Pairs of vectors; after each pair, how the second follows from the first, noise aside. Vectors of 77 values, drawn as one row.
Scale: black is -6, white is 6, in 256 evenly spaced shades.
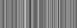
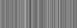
shrunk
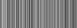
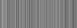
shrunk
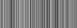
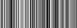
scaled up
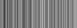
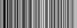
scaled up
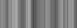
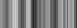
scaled up
